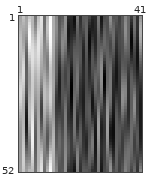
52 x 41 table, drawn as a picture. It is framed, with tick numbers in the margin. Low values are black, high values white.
Seam: vertical, 30% of the way across, the left part higher. Ninth with the highest average: top left. Grain: streaks running down.
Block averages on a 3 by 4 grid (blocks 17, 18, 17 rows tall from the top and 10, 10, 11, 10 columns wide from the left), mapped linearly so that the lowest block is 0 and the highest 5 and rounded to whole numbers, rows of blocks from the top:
5 2 0 0
4 1 0 0
4 2 0 0
